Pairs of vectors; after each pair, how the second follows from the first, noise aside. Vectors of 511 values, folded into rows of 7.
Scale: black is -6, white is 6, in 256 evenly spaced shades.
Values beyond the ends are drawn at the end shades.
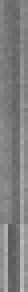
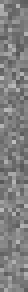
shuffled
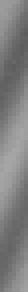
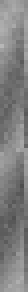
wrapped around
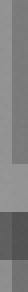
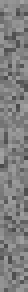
shuffled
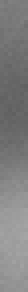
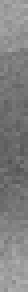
wrapped around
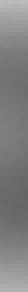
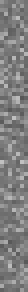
shuffled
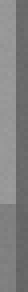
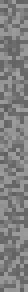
shuffled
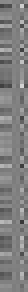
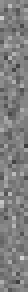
shuffled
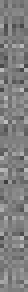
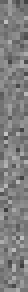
shuffled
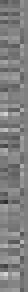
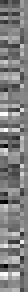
scaled up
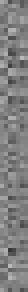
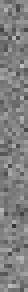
shuffled
